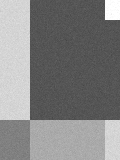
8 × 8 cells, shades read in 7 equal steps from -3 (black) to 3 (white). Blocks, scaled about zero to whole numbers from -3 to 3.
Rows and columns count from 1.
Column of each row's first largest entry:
8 1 1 1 1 1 8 8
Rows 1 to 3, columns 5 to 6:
-1 -1 / -1 -1 / -1 -1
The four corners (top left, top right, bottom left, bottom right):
2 3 0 2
